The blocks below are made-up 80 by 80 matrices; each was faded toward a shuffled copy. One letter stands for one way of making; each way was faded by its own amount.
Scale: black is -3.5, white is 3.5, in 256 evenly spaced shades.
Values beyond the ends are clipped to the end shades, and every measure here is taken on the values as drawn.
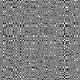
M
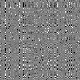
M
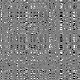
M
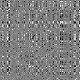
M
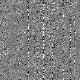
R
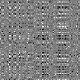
M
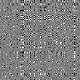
M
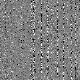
R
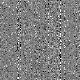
R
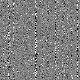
R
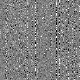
R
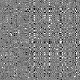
M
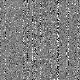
R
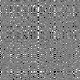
M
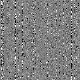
R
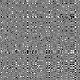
M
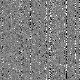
R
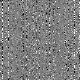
R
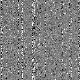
R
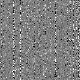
R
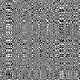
M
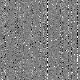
R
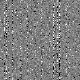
R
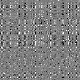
M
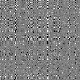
M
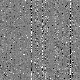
R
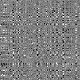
M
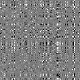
M
